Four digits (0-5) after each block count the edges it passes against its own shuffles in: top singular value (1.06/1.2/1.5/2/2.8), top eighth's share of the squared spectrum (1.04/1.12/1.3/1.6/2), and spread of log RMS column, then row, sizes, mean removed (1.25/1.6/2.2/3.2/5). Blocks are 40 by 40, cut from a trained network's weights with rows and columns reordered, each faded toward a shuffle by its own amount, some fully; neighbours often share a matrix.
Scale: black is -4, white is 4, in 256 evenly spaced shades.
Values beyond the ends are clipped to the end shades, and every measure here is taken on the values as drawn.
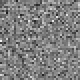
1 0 0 0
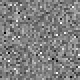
0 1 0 0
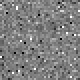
0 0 0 0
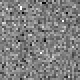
0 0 0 0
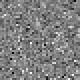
1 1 0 0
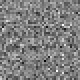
3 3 0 1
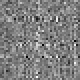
3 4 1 2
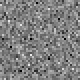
0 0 0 0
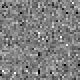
2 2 0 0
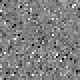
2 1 0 0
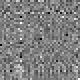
4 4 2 2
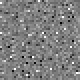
0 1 0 0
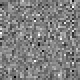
3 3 1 1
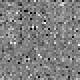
3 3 1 1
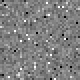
0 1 0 0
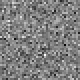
0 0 0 0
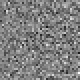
3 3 1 0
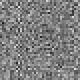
4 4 2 1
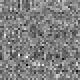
3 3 1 1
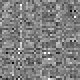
4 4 2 2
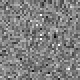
0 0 0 0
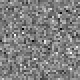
1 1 0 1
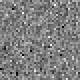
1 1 0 0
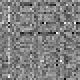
4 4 1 2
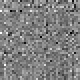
3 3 1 2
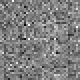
3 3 1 1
